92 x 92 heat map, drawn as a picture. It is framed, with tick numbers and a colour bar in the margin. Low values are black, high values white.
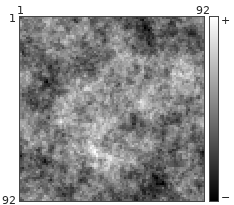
The field is mottled with small blotches. The values follow a bell shape. Neither half mirrors the other. No row or column stands out. The bottom right is the ninth with the lowest average.
